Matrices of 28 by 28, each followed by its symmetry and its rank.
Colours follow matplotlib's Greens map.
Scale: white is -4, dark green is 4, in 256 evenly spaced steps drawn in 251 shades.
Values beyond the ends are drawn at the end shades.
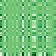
neither, rank one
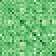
symmetric, rank five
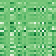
neither, rank two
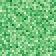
antisymmetric, full rank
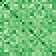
symmetric, rank five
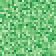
antisymmetric, full rank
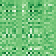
neither, rank three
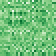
neither, rank five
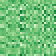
neither, rank three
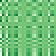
neither, rank one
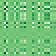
neither, rank one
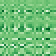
neither, rank two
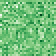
neither, rank five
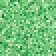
antisymmetric, full rank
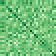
symmetric, rank five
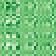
neither, rank two
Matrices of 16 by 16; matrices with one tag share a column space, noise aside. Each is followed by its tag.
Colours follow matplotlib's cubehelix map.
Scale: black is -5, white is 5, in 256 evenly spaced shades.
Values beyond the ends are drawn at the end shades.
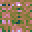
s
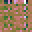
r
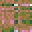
s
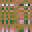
s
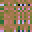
s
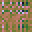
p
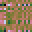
s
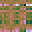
s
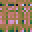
s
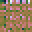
r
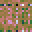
s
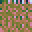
r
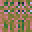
p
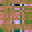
s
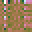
r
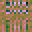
p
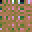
r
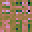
p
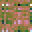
s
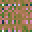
s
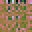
r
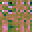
p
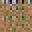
r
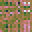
p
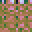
r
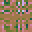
p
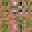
p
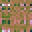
s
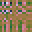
p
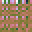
r
